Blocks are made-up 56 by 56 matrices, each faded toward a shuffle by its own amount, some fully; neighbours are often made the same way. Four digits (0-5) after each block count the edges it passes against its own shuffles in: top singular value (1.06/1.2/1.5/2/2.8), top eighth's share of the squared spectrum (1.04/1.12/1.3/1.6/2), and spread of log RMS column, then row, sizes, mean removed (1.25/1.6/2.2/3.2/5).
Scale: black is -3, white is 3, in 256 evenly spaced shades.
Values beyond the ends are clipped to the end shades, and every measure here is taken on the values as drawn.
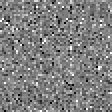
2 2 1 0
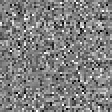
3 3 2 1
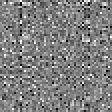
4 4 2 2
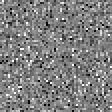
1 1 0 0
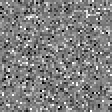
0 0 0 0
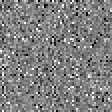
4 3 1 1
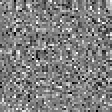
4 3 2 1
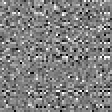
4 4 2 3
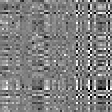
5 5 4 4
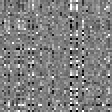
4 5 3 2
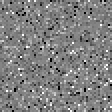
0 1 0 0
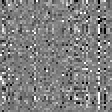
4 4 3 2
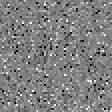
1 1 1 0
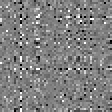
4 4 3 2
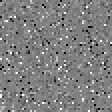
0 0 0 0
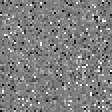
2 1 0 0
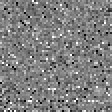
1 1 0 1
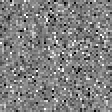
0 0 0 0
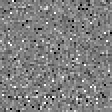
1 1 0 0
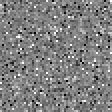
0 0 0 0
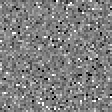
0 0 0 0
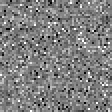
0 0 0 0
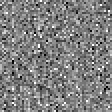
1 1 2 0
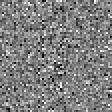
1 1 2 0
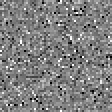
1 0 0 0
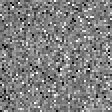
0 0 0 0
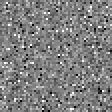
0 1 0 0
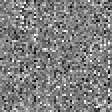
1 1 2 0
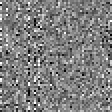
2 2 3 0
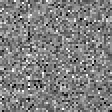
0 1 1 0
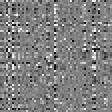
5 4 3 3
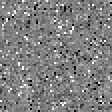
2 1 0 0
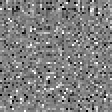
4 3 1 2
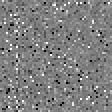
2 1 0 0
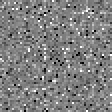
2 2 1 0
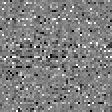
3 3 0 2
